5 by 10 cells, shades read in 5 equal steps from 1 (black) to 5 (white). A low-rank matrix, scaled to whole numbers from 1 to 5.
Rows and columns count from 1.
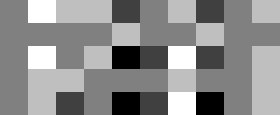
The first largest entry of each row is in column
2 5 2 2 7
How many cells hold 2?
6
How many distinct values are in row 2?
2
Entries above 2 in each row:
8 10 7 10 6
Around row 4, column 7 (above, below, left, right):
5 5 3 3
